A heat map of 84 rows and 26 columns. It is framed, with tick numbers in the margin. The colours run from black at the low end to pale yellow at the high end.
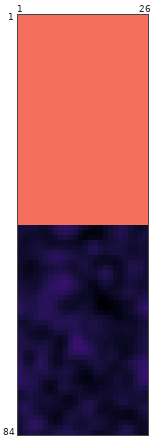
It is made of 2 by 1 panels. Panel 1,1: high, flat. Panel 2,1: very low, blotchy, faint in contrast.
